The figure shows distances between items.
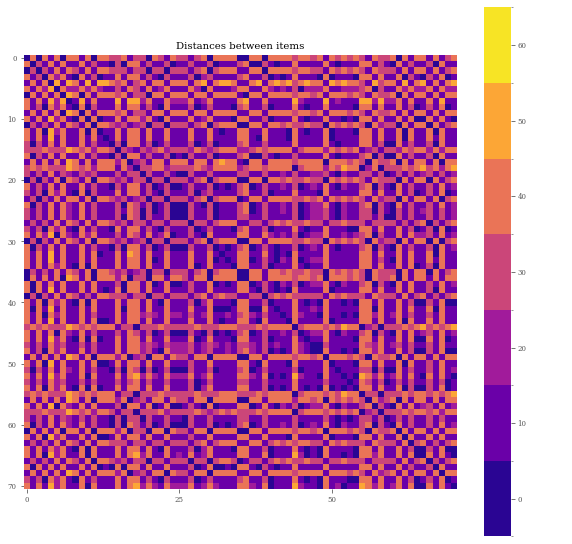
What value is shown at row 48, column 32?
10
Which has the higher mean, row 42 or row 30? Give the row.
30
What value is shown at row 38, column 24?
10
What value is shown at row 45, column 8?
10
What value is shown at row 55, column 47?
40
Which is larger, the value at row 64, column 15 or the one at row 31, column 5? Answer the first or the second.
the first
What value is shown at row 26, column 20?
30
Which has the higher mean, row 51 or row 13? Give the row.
13
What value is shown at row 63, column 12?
40
